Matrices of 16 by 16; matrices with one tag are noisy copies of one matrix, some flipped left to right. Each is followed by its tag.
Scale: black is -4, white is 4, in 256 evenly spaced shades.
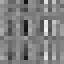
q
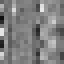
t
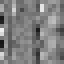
t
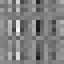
q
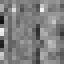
t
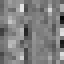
t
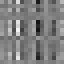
q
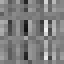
q
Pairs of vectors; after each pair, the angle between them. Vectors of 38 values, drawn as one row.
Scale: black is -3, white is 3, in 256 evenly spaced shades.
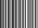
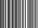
nearly parallel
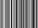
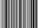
partly aligned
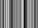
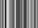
partly aligned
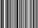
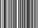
nearly opposite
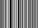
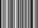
partly aligned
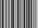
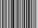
nearly parallel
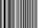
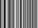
nearly parallel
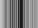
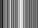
nearly opposite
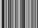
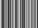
nearly parallel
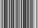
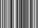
partly aligned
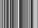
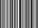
partly aligned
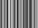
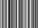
nearly opposite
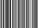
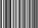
partly aligned
